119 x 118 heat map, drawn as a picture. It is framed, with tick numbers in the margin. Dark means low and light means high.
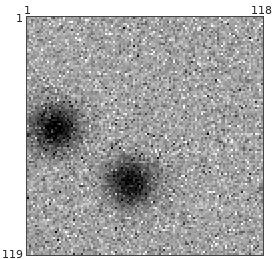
Mirror symmetry: none. Odd rows or columns: none. Ninth with the lowest average: middle left. Stripes: none. Average level on the scale: 60%. Dips: two.
